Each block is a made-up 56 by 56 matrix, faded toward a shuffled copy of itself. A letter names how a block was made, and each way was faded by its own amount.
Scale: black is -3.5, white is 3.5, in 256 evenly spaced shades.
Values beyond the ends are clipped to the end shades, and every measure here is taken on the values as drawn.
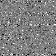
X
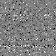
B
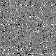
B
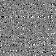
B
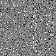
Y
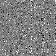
Y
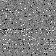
B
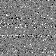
X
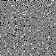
B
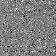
B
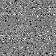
X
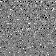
X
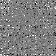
B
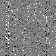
Y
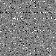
B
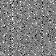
Y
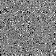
B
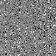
Y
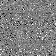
X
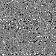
X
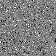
X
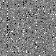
Y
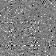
B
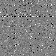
B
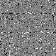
B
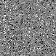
Y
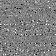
X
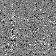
B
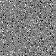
Y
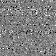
X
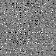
B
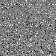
B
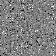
Y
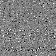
X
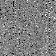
Y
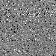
X
